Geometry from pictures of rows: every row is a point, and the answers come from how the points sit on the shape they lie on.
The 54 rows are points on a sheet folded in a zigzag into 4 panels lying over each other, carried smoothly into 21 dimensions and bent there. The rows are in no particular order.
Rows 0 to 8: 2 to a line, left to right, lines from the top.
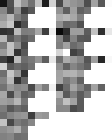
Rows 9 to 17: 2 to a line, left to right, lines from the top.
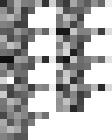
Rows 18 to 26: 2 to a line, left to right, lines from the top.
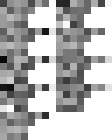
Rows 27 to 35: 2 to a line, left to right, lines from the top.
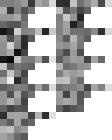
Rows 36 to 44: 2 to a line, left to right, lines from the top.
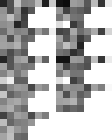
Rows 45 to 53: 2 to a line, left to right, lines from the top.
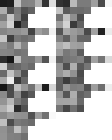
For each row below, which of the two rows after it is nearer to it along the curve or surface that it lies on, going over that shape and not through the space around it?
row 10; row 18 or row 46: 46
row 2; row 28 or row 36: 36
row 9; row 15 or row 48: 15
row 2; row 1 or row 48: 1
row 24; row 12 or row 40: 40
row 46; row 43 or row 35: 43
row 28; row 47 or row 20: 47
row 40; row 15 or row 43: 43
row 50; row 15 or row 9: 15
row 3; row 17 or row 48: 48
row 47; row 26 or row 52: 52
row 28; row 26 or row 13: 13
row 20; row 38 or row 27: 38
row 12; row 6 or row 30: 6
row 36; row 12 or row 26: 12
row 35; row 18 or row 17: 18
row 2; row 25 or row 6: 6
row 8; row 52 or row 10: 52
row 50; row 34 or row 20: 34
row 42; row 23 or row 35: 35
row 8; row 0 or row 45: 45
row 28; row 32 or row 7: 7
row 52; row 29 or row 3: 29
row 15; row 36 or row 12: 12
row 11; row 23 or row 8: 23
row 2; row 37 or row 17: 17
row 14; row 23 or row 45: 45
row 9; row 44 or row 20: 44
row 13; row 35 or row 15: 35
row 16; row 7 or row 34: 7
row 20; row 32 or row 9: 32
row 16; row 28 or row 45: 45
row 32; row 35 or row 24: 35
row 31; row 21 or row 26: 21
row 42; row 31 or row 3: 3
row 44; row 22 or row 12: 22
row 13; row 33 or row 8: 8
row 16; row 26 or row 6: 6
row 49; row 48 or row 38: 38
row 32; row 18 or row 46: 18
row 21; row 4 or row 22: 22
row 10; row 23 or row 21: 23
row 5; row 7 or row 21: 21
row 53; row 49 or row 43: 43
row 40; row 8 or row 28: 8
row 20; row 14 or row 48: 48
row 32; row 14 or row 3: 3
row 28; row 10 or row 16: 10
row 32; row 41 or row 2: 41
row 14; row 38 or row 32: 38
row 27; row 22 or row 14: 14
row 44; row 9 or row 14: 9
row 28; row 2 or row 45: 45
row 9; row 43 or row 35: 43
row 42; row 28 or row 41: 41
